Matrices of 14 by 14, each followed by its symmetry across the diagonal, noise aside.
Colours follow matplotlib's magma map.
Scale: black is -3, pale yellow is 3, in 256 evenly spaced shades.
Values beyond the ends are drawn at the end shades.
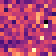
neither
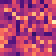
neither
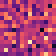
antisymmetric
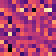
antisymmetric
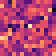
neither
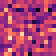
antisymmetric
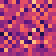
antisymmetric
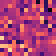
antisymmetric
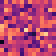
neither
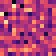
antisymmetric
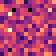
antisymmetric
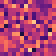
antisymmetric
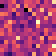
neither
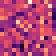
neither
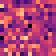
neither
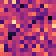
neither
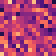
antisymmetric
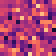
antisymmetric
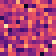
antisymmetric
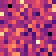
neither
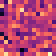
neither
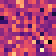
antisymmetric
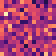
neither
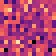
neither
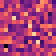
neither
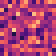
antisymmetric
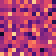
antisymmetric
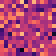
neither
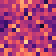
antisymmetric
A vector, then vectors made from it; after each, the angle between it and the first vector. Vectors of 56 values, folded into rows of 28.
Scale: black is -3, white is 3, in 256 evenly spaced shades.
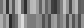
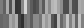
nearly opposite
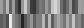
nearly opposite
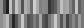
partly aligned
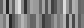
nearly parallel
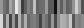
partly aligned
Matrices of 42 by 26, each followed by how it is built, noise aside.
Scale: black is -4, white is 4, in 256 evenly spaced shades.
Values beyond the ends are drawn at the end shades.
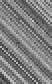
Toeplitz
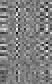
low rank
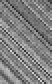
Toeplitz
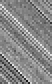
Toeplitz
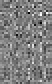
low rank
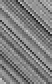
Toeplitz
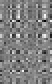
low rank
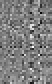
low rank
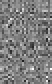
low rank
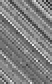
Toeplitz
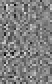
low rank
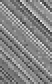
Toeplitz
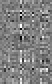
low rank
